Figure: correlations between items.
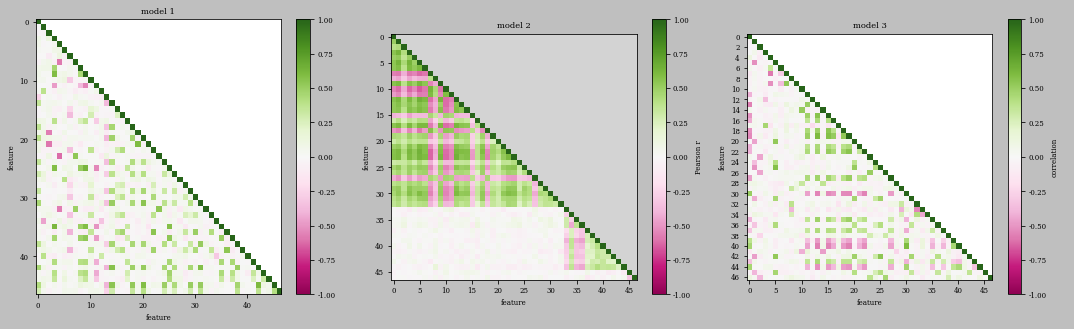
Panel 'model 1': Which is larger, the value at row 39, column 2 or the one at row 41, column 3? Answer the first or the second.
the second
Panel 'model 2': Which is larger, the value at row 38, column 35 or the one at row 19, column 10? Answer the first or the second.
the first
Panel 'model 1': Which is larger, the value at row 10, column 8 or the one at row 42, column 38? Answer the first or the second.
the second
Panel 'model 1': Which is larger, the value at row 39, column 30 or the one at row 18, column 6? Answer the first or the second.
the first
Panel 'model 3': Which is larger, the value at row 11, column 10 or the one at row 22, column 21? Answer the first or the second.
the second
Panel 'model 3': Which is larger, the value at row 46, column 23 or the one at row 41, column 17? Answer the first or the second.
the first
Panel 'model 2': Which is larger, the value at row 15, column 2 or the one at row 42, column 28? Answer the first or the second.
the second
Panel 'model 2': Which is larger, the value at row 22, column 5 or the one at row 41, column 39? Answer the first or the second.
the first
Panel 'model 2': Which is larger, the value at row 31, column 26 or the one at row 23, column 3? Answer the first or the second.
the second
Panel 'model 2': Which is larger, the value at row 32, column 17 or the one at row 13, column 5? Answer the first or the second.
the second
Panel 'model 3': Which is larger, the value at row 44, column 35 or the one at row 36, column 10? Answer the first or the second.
the second
